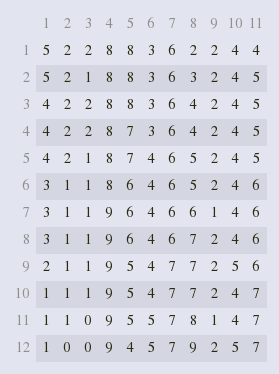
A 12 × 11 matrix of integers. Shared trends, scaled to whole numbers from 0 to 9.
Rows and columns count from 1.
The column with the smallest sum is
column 3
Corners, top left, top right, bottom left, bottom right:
5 4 1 7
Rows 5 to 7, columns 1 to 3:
4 2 1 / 3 1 1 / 3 1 1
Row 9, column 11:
6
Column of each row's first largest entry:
4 4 4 4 4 4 4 4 4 4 4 4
